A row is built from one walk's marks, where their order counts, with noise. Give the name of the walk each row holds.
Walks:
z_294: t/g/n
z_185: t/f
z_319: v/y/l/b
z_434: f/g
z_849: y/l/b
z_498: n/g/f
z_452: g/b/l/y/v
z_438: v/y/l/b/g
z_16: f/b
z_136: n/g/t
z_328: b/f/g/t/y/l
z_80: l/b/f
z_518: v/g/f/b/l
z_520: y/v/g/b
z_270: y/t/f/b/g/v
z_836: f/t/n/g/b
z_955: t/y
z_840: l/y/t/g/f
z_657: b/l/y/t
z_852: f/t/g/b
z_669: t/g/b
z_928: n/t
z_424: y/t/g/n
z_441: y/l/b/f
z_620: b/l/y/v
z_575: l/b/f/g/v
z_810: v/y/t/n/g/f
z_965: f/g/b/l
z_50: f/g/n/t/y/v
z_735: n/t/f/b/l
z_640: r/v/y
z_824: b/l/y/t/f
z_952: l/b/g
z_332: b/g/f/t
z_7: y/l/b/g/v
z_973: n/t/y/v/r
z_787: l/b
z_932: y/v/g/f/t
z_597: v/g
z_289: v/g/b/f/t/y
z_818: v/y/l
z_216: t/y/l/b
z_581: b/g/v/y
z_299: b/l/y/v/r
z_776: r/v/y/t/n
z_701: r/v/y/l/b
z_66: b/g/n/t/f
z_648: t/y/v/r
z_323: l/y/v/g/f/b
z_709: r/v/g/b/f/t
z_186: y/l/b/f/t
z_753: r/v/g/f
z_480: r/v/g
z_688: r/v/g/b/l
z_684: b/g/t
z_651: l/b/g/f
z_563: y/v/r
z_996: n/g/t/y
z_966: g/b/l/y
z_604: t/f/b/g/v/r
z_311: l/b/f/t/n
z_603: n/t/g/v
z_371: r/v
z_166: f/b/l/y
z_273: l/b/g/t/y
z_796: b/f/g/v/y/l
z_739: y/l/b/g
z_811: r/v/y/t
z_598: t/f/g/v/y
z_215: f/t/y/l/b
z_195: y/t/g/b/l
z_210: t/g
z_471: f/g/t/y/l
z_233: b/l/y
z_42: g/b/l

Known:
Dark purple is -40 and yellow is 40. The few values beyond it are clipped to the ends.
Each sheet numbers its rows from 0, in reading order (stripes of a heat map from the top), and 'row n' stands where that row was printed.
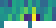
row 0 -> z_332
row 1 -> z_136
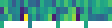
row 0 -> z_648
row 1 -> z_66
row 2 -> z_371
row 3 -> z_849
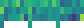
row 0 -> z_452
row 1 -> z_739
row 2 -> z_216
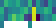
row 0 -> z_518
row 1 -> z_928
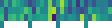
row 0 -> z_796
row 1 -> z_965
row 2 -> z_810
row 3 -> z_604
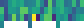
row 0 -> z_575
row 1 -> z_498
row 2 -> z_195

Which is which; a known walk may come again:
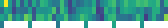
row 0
z_932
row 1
z_796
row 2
z_598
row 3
z_840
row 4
z_849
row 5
z_319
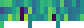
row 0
z_640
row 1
z_42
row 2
z_270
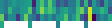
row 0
z_186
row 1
z_787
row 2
z_852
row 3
z_928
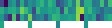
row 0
z_311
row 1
z_441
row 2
z_965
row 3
z_195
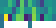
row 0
z_498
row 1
z_210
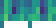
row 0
z_50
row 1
z_471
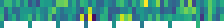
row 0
z_323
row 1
z_328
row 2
z_818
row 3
z_136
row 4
z_753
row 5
z_520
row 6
z_16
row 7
z_299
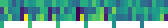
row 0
z_648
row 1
z_701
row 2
z_776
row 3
z_371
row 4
z_273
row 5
z_66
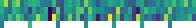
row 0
z_581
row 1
z_811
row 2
z_575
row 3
z_955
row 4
z_973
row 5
z_216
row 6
z_452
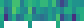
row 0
z_620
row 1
z_739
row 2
z_824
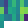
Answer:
z_651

